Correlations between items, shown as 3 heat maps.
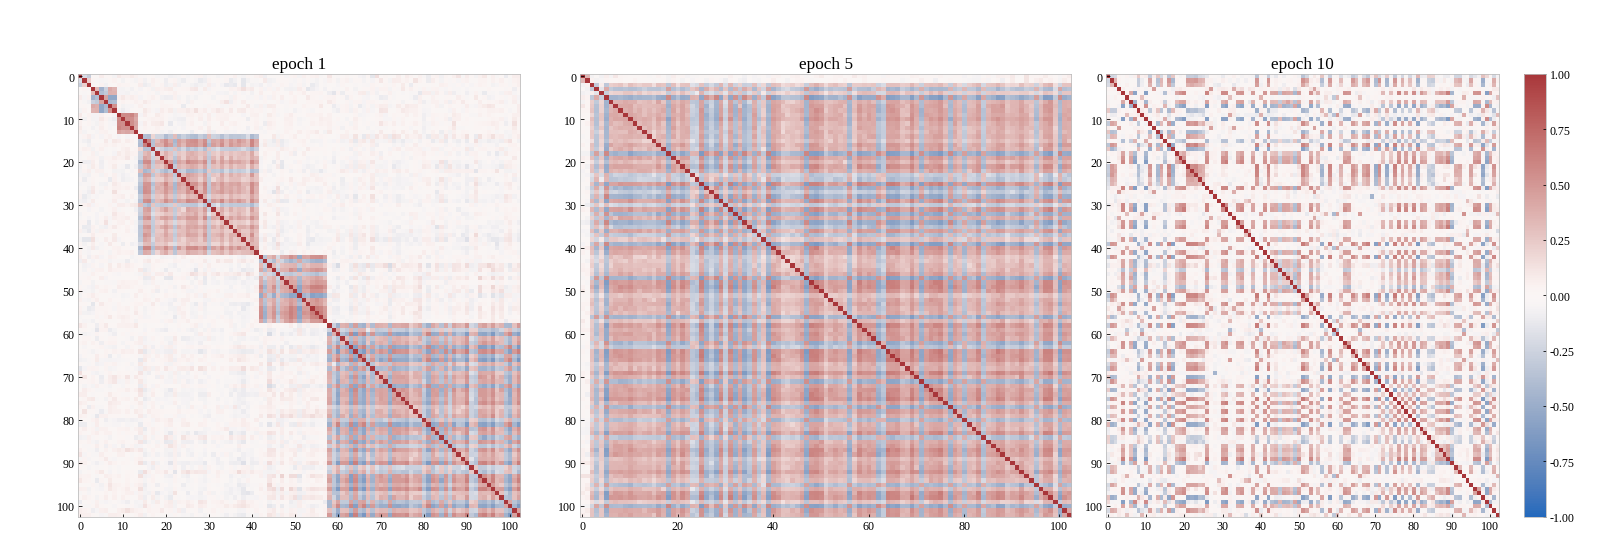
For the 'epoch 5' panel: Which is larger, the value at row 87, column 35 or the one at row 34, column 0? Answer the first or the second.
the second
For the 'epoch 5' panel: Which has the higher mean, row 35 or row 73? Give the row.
73
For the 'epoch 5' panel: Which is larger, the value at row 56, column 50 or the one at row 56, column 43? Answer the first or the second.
the second
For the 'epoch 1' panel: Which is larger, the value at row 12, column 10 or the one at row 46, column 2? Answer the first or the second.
the first
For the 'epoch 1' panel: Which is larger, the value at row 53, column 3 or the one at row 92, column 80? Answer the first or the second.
the second
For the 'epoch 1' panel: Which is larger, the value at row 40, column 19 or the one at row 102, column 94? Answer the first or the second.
the second
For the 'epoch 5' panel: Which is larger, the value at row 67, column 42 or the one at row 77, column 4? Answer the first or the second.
the first
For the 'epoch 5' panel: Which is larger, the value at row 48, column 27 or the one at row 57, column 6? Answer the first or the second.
the second
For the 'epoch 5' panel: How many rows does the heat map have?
103
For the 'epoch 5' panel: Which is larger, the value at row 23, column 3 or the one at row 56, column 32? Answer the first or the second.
the second
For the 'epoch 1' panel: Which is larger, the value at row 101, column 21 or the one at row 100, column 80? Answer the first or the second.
the second
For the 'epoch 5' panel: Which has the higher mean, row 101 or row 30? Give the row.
101
